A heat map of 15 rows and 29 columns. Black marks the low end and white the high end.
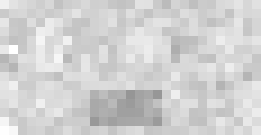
An odd patch, lower than its surroundings, sits in the bottom middle. The ninth with the lowest average is the bottom middle. On average the colour sits 80% of the way up the scale.
